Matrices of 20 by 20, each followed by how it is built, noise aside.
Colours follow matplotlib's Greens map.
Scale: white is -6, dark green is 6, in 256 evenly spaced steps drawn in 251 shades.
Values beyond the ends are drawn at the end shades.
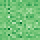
low rank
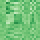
low rank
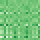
low rank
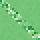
banded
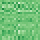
low rank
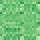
low rank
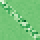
banded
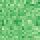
low rank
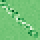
banded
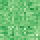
low rank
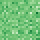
low rank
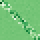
banded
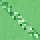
banded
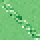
banded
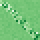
banded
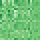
low rank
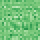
low rank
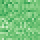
low rank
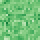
low rank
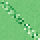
banded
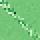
banded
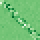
banded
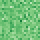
low rank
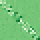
banded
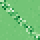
banded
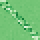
banded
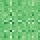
low rank
